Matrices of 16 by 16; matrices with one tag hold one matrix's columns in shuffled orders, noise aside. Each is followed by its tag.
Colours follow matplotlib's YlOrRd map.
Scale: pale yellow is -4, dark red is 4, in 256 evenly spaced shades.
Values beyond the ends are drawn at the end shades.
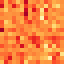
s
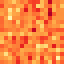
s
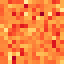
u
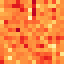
s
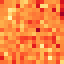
s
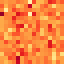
u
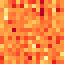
s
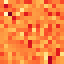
u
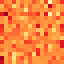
u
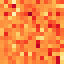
u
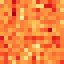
s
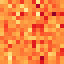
u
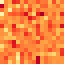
u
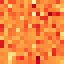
u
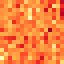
s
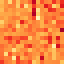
s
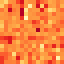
s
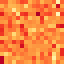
u
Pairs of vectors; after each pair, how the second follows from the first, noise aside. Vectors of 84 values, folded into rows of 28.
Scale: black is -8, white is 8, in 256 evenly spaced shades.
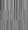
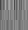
copied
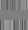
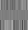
copied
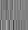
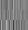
copied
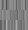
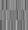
copied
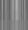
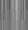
copied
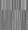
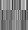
scaled up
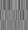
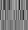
scaled up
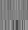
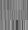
copied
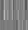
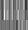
scaled up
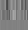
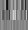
scaled up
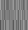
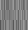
copied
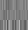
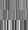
scaled up
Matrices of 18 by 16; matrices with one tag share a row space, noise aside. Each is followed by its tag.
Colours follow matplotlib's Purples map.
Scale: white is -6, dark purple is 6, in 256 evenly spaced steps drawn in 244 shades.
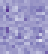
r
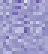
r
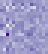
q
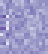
q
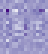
r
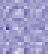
r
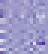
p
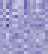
r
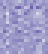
r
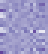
p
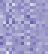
q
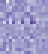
q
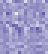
r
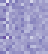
q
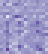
r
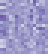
p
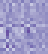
q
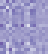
q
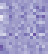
p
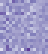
q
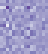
q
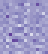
r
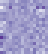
p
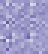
q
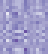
r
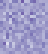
q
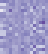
p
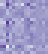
q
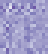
q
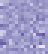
p
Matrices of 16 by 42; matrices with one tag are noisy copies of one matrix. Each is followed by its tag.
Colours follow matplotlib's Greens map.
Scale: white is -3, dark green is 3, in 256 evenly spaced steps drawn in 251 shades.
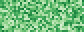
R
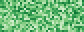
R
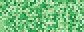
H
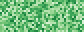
H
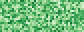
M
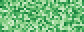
R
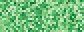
H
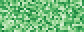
R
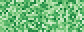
H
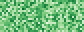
H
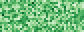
M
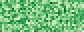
M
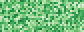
M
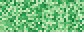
H
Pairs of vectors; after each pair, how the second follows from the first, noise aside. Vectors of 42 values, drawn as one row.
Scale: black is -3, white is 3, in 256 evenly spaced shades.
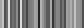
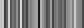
copied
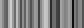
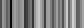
reversed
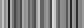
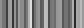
reversed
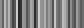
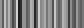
copied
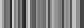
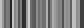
copied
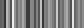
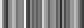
shuffled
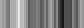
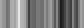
copied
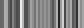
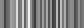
shuffled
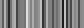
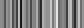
reversed
